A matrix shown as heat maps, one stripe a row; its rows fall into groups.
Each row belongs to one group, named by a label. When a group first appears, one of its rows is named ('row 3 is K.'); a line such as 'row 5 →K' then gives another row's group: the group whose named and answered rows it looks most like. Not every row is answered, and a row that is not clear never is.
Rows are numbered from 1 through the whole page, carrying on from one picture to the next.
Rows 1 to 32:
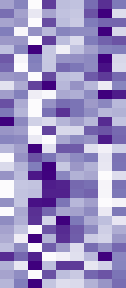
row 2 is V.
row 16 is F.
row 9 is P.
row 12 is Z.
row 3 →P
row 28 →P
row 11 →F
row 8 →V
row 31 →P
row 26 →Z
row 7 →V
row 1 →P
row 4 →V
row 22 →Z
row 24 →Z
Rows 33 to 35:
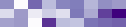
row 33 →V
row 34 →F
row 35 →P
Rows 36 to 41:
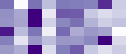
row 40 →V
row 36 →V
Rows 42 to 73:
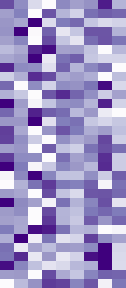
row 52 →Z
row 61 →Z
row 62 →Z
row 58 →P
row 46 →P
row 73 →Z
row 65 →P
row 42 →F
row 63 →P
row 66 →P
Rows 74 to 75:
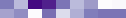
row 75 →P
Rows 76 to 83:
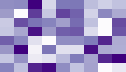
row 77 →V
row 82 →F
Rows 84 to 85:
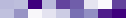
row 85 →F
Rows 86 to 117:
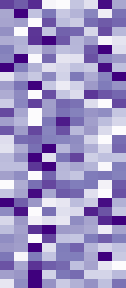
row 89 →V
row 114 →V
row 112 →P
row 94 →F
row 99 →Z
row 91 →V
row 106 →Z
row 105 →P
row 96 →P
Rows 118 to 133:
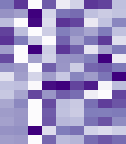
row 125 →P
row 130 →P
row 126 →F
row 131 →P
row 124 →V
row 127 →Z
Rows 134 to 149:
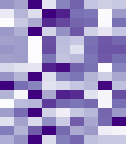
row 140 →P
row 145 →Z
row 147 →F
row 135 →Z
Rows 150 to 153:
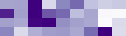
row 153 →V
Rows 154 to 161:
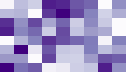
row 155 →Z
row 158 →Z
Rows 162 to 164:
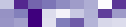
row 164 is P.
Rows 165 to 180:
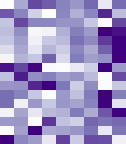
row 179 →Z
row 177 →F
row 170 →F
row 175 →F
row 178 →P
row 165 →Z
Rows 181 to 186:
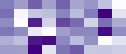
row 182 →V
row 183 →V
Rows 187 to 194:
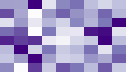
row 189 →F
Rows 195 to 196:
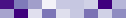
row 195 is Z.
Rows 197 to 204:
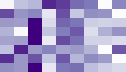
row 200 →V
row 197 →Z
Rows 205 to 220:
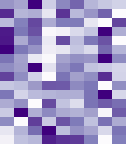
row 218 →V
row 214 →Z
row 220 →Z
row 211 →F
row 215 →V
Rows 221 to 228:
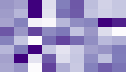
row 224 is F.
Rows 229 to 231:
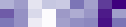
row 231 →F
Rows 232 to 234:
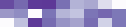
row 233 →P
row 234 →Z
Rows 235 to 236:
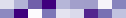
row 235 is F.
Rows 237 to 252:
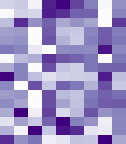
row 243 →Z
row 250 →Z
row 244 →P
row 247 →P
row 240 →P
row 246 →V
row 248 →P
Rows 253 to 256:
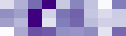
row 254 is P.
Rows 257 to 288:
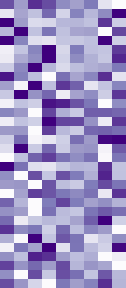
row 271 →P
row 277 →P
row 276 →V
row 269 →P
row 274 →Z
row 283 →V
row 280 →P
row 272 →F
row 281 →V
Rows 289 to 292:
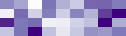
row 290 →F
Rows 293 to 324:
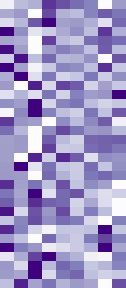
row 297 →P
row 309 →P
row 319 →P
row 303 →F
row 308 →P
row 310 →V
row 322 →V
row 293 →Z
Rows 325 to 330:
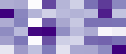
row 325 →P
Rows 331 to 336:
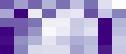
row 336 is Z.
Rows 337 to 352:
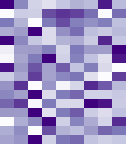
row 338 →Z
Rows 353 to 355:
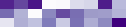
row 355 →F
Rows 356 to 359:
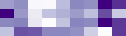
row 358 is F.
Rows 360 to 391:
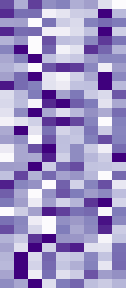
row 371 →Z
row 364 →P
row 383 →Z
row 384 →F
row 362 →P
